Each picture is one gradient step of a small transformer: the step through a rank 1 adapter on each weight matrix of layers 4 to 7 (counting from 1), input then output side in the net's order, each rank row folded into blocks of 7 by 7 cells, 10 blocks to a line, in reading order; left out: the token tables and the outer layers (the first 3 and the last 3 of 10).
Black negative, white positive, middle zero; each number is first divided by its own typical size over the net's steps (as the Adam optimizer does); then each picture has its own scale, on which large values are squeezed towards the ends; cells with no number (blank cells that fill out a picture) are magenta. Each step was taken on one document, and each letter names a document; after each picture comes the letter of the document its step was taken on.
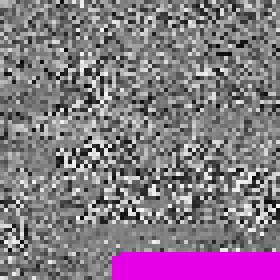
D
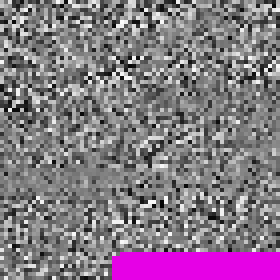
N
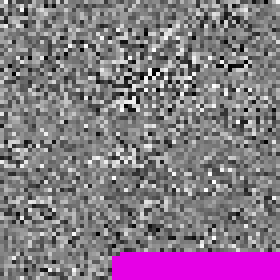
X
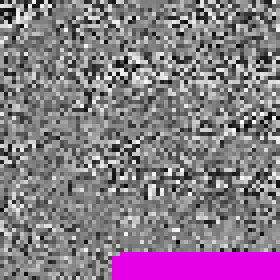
D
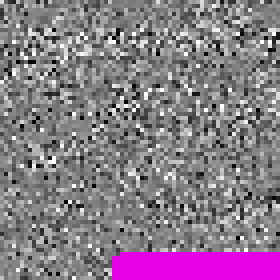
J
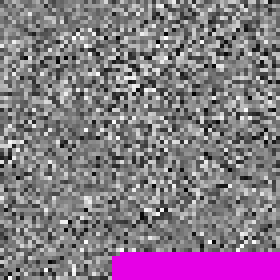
X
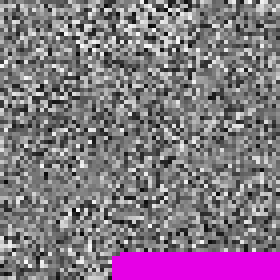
N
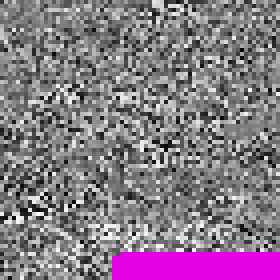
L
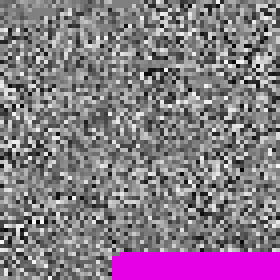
N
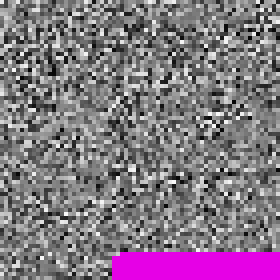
N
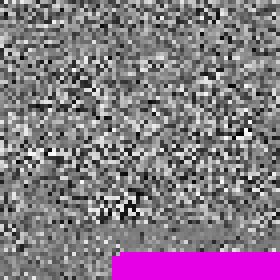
D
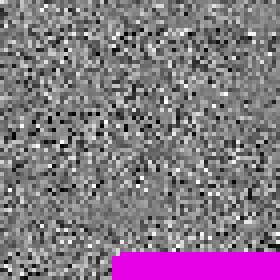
J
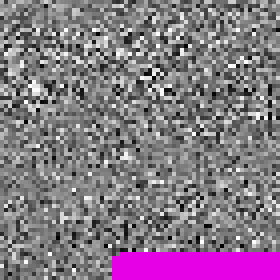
X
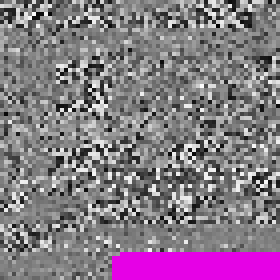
D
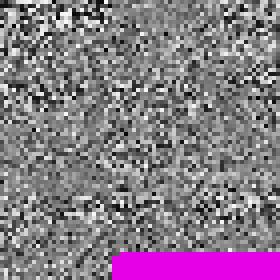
N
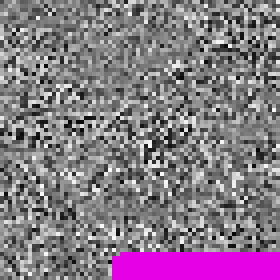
L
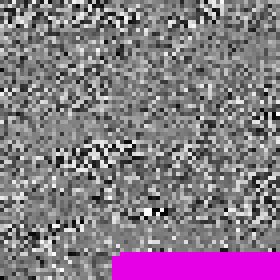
D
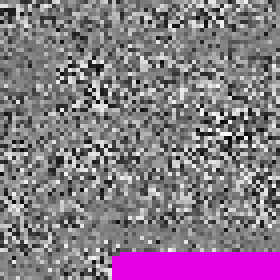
D
